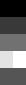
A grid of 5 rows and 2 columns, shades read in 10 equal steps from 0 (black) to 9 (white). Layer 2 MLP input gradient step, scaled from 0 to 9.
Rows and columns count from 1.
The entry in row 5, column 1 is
3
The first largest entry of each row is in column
1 1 1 2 1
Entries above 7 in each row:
0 0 0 2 0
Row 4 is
8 9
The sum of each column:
17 18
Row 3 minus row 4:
-4 -5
